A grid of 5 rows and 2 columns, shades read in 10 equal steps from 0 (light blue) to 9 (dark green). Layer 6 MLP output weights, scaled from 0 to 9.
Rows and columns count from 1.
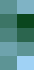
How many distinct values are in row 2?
2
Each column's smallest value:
3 0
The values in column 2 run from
0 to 9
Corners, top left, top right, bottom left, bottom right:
4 2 4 0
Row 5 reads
4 0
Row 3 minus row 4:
2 3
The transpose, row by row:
4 6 5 3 4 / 2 9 7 4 0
